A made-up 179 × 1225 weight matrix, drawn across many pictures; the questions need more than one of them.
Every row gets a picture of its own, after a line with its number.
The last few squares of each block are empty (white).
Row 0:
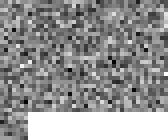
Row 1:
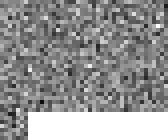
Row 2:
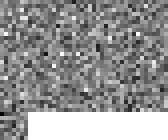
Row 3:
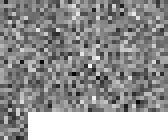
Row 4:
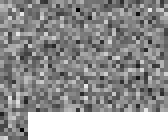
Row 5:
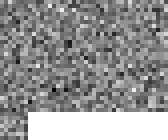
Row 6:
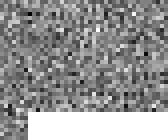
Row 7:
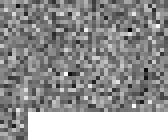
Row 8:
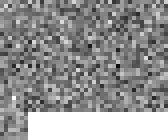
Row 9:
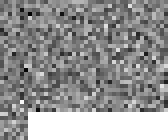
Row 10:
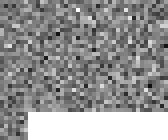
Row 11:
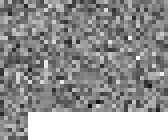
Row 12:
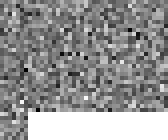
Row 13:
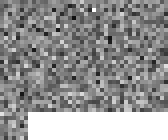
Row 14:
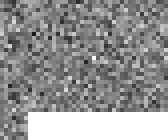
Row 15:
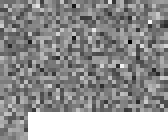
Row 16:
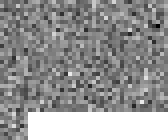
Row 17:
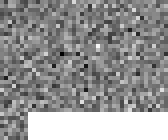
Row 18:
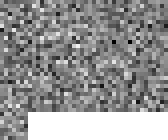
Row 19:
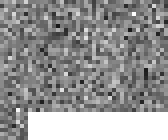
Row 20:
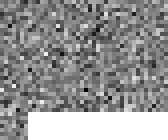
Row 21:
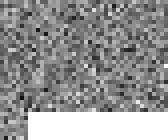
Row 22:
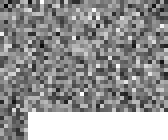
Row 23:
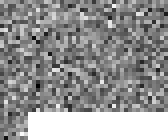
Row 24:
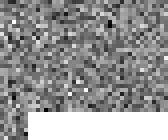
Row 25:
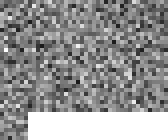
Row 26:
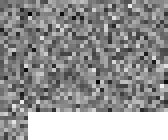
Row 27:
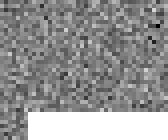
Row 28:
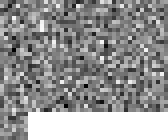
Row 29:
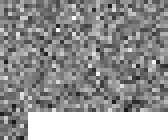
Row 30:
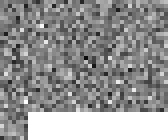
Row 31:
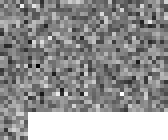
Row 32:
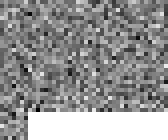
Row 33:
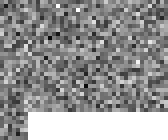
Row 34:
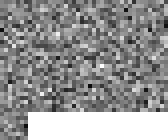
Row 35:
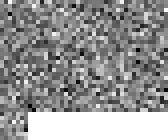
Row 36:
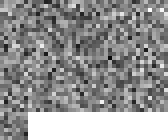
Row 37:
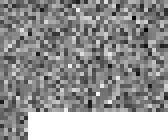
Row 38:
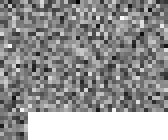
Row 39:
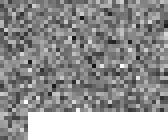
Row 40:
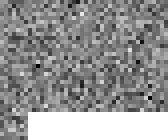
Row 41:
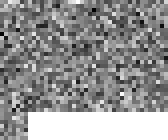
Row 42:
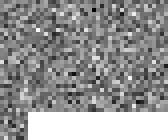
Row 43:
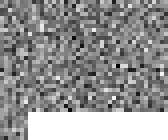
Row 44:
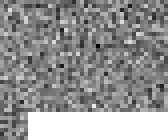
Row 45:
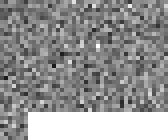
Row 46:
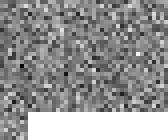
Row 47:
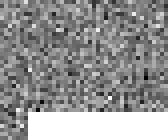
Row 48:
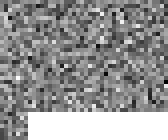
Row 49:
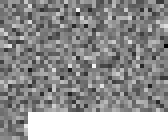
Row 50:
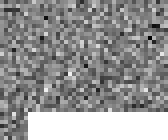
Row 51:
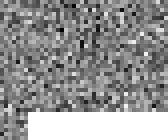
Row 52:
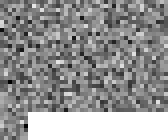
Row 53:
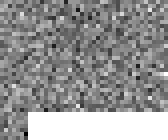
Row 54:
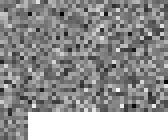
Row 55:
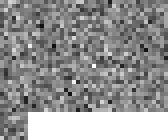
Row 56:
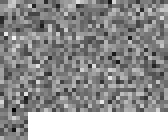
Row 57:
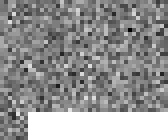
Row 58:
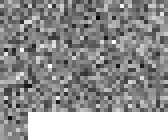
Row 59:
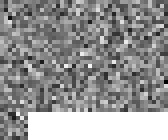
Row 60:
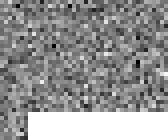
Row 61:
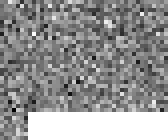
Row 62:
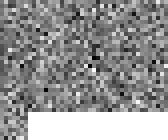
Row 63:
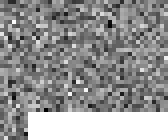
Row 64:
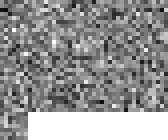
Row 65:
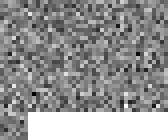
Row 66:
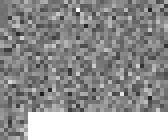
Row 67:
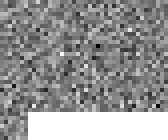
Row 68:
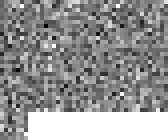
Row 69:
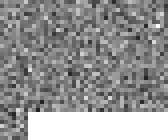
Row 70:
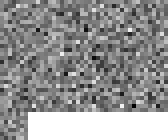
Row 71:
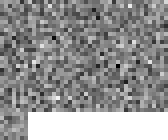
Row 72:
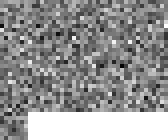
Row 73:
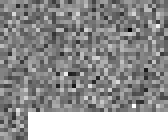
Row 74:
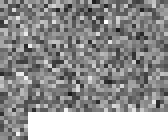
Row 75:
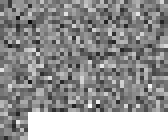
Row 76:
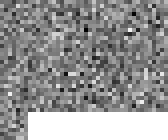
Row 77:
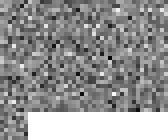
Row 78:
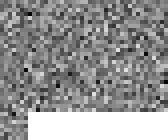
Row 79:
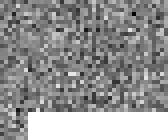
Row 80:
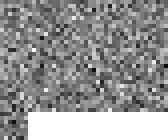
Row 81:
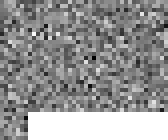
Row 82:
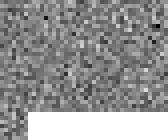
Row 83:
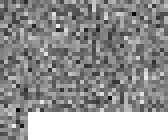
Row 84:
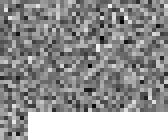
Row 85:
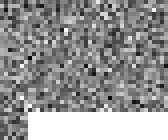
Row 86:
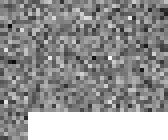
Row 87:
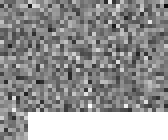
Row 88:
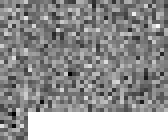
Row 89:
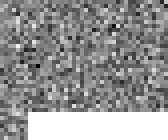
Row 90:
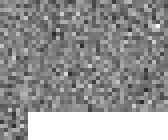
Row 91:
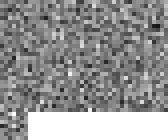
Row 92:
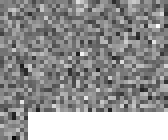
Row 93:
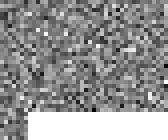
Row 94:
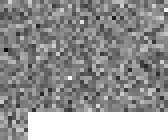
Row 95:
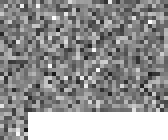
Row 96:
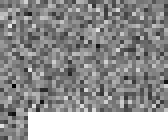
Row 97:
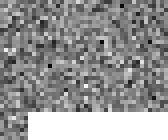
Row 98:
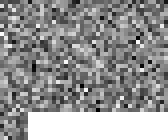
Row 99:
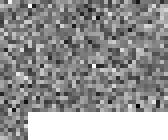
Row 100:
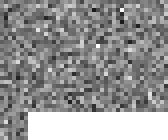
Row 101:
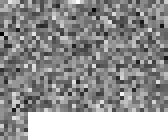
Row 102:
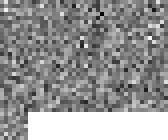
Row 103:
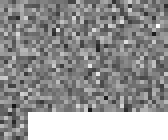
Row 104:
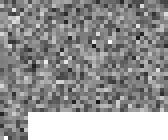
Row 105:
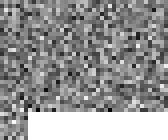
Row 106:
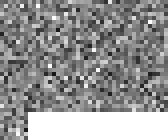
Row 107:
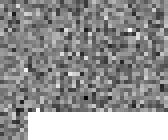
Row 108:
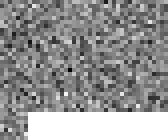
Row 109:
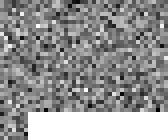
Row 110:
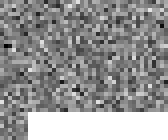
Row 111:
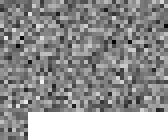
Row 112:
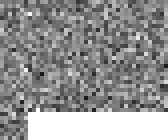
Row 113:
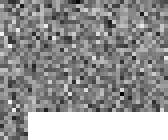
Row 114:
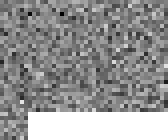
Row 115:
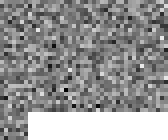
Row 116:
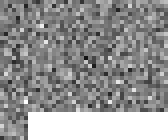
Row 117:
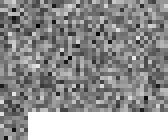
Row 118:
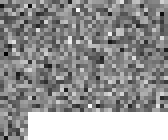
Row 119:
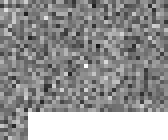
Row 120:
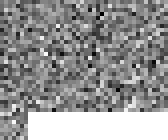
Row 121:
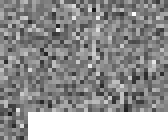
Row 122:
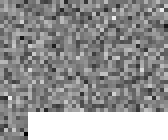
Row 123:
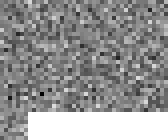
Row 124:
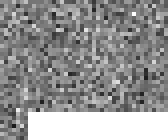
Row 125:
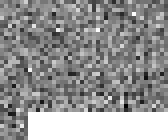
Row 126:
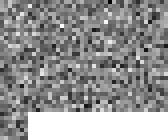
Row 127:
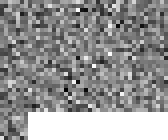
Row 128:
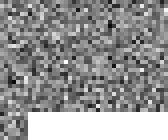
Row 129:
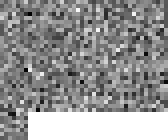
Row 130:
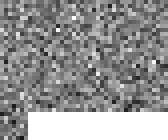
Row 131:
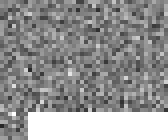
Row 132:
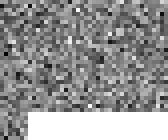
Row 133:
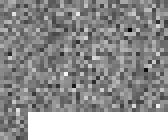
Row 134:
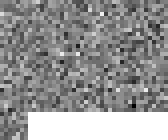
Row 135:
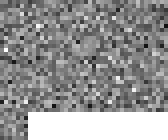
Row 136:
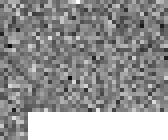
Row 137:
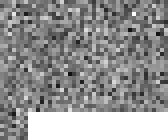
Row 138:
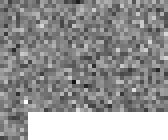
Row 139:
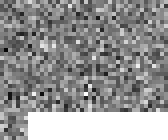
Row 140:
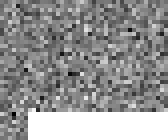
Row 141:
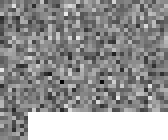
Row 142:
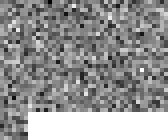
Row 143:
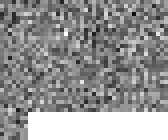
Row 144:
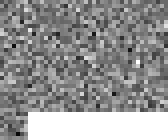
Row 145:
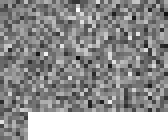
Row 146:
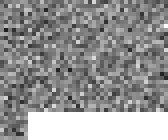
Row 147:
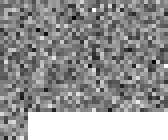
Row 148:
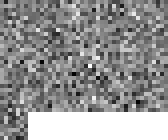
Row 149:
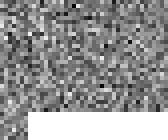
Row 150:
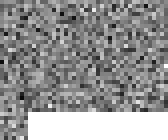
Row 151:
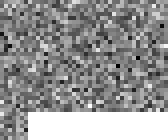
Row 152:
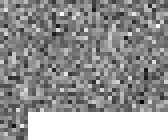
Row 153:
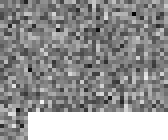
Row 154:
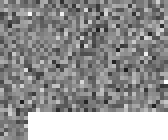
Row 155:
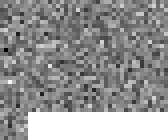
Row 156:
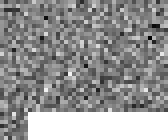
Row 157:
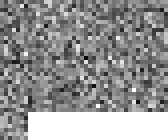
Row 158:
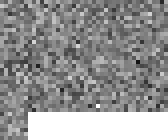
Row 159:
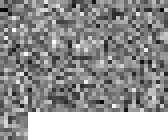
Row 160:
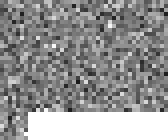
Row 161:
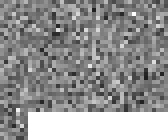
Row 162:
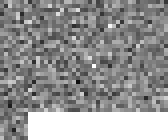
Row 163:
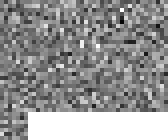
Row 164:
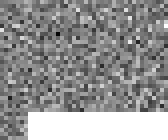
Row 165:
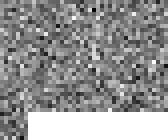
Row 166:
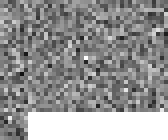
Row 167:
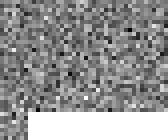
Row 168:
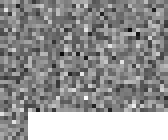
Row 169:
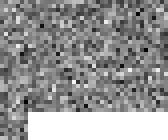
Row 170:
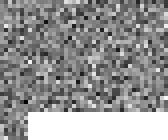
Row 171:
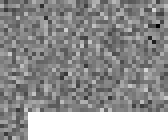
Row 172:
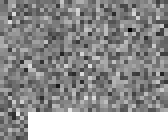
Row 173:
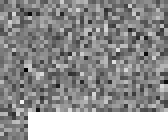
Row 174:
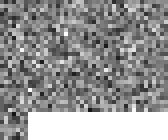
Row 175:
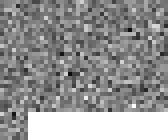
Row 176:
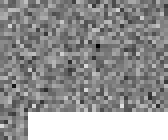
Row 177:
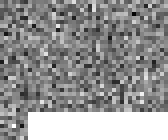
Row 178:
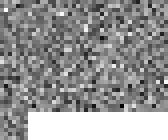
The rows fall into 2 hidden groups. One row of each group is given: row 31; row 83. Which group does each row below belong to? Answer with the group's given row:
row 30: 31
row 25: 31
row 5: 31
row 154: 83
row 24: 31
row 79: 83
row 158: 31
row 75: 31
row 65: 83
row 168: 83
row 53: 31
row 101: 31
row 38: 31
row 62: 83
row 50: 83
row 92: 83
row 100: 83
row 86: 31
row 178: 83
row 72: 31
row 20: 83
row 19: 83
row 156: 83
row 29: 83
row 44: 83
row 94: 31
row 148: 83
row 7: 83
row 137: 83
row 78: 83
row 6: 83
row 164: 31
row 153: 83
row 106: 31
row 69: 83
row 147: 83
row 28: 31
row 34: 31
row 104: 31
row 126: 31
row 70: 83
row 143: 83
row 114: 83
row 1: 83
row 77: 31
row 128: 31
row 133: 83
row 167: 83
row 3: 83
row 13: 83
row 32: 83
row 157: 31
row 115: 31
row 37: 31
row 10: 31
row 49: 31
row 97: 31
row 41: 31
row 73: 83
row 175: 83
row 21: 83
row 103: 83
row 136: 31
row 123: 31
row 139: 31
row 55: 31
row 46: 83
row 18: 31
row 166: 31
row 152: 83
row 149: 31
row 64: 31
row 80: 83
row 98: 31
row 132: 31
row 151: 31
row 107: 83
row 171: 83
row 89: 31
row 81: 31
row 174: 83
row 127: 31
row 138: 31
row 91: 83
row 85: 83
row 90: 83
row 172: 83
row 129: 83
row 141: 31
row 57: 83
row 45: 83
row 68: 31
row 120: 83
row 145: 31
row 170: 31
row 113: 31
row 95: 31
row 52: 31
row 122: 31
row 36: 31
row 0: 31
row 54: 83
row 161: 83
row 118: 31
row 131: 83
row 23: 31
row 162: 31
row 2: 83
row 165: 83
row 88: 83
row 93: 83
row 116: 31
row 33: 31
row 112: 83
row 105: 83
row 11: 31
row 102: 83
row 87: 31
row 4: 31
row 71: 31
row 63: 31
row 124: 83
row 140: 83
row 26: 83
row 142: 31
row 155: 31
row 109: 31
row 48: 83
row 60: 31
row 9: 83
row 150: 83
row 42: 83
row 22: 31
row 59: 83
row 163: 83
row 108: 31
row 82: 83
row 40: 31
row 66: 31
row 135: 31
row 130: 83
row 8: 31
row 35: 31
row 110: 31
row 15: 31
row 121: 83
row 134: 83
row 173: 83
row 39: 31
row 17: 83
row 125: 83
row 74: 31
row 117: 31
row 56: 31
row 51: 83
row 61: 31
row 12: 83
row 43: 31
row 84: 83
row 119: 83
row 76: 83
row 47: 83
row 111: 31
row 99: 31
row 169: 31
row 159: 31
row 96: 83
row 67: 83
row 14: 31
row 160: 31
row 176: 83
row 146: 31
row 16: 83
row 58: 31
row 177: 83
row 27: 83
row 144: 31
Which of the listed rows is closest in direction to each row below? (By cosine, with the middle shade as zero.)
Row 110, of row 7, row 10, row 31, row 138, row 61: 31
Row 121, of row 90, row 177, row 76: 90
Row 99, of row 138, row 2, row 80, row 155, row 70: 155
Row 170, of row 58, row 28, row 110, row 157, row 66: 58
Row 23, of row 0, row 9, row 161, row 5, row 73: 5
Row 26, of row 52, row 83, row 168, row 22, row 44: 168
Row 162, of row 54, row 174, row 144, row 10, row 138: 144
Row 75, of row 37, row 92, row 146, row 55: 92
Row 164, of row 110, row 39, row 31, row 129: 129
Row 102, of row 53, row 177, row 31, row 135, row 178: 178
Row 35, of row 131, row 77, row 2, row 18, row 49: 18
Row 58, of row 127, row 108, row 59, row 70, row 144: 144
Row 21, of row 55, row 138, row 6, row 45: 6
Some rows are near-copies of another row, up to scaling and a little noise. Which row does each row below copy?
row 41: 101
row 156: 50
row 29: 130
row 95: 106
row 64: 159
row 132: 118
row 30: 116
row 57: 172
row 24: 63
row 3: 148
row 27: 171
